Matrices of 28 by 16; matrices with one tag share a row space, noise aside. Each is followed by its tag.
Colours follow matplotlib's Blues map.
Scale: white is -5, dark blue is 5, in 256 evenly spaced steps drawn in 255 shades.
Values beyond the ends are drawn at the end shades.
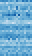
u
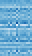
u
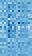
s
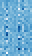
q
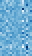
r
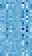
r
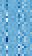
q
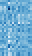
s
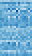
u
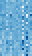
r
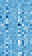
q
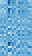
s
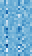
q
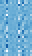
q
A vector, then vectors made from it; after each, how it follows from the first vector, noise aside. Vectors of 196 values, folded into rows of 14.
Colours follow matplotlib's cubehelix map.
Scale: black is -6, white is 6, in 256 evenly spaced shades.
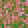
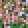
scaled up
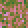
reversed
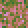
reversed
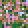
scaled up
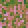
reversed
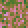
reversed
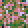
scaled up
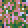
scaled up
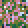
scaled up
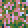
scaled up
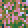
scaled up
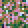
scaled up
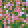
scaled up
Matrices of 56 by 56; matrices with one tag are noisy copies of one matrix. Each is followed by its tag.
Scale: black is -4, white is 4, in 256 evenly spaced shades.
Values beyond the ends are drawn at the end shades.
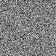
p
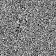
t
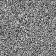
t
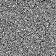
p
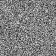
t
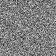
p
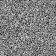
t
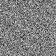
p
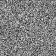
t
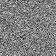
p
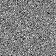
p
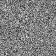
t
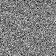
p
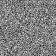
t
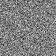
p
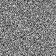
p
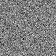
p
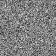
t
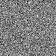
p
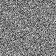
p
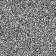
t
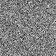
p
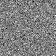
p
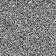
p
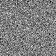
p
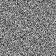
p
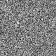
t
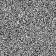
t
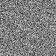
p
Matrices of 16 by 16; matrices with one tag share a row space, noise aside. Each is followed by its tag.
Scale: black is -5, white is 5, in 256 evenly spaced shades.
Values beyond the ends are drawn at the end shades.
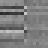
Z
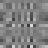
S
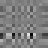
S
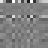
S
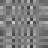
S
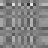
S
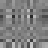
S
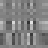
S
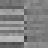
Z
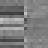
Z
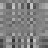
S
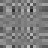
S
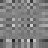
S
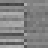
Z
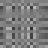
S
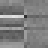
Z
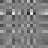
S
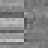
Z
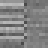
Z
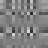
S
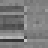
Z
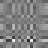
S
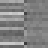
Z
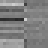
Z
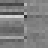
Z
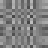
S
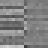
Z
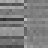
Z
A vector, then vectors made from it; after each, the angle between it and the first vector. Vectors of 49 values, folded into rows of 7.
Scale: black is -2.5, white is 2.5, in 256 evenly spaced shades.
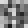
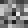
partly opposed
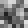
orthogonal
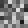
orthogonal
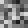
orthogonal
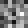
nearly opposite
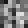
nearly opposite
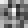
nearly parallel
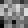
partly opposed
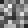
partly opposed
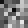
partly opposed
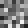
partly opposed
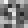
nearly parallel
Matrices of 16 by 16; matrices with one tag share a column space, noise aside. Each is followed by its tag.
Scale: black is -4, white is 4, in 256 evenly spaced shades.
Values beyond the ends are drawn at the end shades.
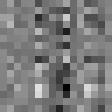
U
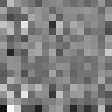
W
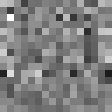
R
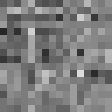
R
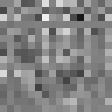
R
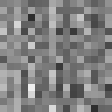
U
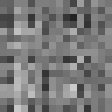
U
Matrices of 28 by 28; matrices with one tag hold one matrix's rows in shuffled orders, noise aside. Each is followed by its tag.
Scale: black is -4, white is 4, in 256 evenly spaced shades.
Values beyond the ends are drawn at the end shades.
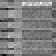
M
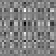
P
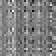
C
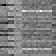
M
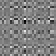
P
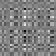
P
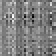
C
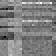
M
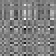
P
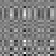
P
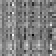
C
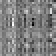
C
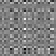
P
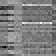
M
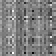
C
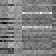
M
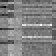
M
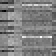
M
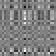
P
